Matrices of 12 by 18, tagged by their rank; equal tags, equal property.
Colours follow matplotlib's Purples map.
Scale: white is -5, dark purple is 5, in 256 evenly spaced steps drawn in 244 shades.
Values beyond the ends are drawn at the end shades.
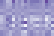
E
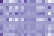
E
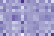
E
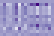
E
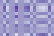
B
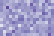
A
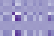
B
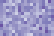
A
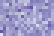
A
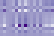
B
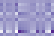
B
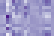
E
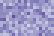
A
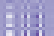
B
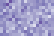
A
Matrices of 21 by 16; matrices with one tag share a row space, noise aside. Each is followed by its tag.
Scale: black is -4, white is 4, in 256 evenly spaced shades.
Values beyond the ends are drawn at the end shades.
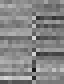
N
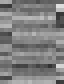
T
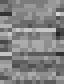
T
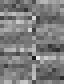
N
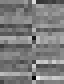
N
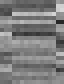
T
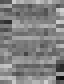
T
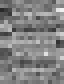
T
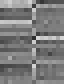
N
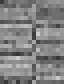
N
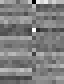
N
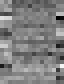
T
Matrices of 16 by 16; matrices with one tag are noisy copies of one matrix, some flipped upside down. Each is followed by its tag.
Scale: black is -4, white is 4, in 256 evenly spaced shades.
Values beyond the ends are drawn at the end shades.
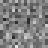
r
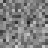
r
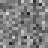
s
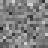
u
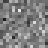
r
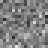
r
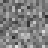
r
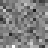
u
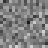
r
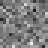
u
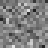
u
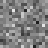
s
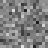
s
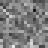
u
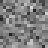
u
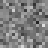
s
